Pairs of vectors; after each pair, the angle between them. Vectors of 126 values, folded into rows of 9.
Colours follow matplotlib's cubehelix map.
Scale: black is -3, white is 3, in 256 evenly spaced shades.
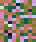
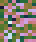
nearly opposite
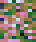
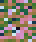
orthogonal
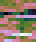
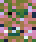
orthogonal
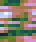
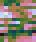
nearly parallel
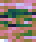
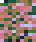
orthogonal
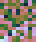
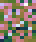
nearly opposite
